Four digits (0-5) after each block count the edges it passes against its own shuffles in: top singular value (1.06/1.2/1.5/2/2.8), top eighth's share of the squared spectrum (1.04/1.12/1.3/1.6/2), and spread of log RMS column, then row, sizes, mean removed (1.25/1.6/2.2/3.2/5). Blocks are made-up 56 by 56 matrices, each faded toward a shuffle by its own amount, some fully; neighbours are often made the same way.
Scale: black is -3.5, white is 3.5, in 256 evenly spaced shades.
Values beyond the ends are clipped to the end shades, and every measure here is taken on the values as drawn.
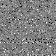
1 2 0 2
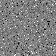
0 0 0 0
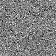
2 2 0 0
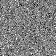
1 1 0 0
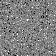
1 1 0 0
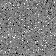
0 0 0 0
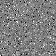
2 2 0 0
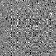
4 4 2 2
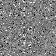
3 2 1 0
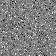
0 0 0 0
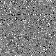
1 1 0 2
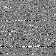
2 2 0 3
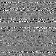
2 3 0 4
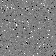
1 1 0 0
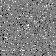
2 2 0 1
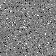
1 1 0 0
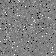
1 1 0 0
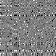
4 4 2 2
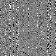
2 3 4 0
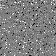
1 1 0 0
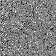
1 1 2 0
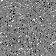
1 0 0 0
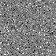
2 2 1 0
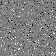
0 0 0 0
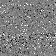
1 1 0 2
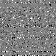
2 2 0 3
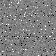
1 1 0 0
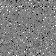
2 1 0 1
